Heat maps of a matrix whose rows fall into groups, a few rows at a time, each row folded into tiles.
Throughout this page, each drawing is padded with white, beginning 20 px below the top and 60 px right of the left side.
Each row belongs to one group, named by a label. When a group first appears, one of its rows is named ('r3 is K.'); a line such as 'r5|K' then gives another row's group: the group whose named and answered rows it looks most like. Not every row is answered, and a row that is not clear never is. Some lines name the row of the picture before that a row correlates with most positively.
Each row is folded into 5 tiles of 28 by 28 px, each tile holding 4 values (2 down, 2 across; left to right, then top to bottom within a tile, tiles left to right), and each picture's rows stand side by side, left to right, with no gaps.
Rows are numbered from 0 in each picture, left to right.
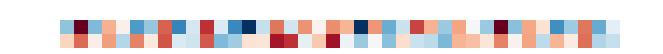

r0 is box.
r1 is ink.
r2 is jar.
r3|box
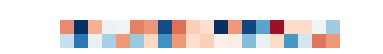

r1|jar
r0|jar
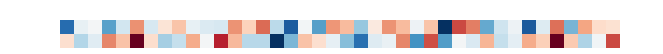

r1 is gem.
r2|jar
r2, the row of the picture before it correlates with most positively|0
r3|ink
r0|ink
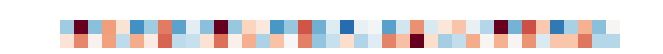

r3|box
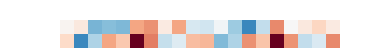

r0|ink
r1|ink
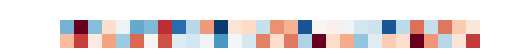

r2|ink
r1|jar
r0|box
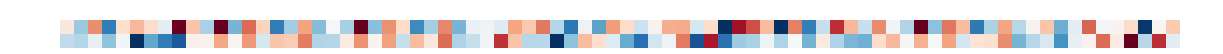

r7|jar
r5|jar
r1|box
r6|box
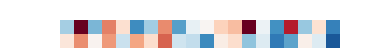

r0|box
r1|gem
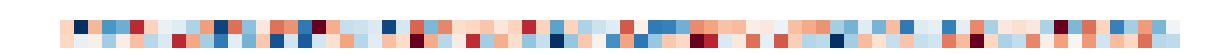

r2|ink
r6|ink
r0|jar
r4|ink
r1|jar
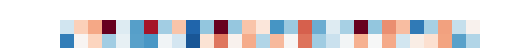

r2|box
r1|box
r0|gem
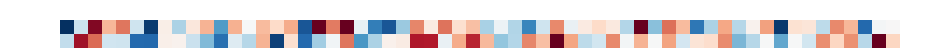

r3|ink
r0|gem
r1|jar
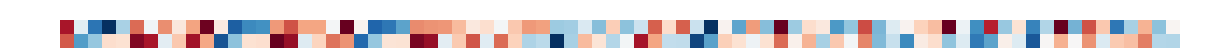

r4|gem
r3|gem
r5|box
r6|gem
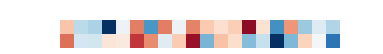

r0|ink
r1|gem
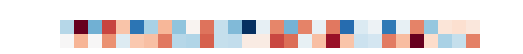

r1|ink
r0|box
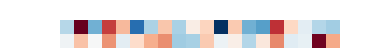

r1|jar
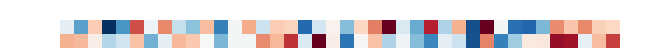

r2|gem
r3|ink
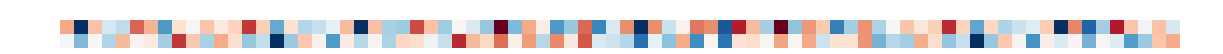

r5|box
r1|gem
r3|box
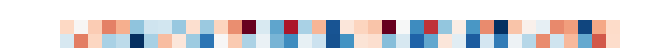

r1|gem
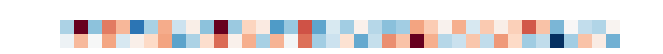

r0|box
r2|ink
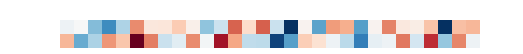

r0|ink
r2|jar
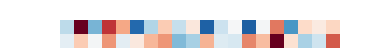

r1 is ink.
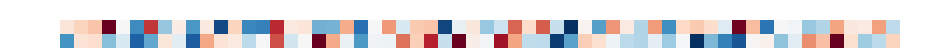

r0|gem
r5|ink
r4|jar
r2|jar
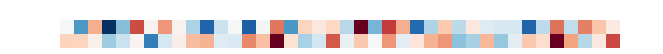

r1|ink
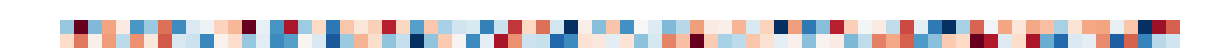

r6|ink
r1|gem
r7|jar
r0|box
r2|gem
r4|ink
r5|jar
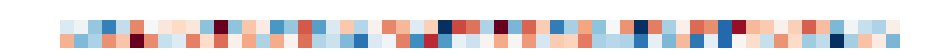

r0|ink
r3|box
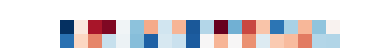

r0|gem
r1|box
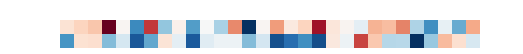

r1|jar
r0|gem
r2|gem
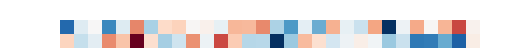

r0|ink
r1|gem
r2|jar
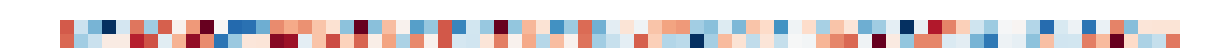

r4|gem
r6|gem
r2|box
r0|ink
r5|jar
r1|ink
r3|box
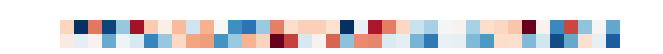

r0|jar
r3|gem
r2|gem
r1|ink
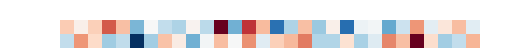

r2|ink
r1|box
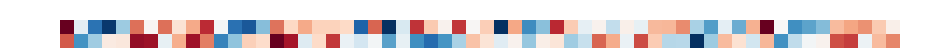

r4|gem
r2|jar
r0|ink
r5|ink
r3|jar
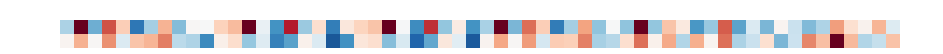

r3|box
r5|ink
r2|gem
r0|box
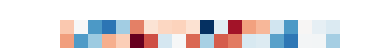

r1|gem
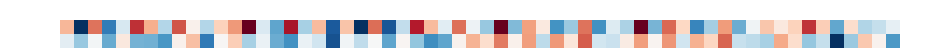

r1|gem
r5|gem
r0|jar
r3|box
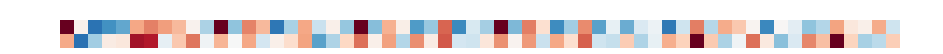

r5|ink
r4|ink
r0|ink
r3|box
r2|box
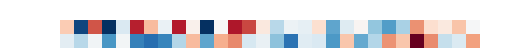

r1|gem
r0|jar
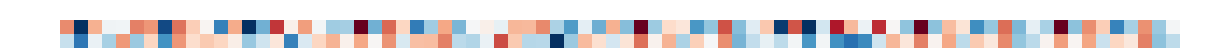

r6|box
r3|gem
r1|jar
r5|jar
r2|box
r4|box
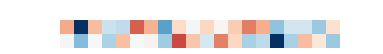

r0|jar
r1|gem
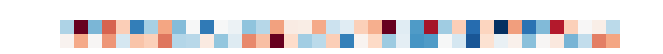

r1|ink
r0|box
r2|gem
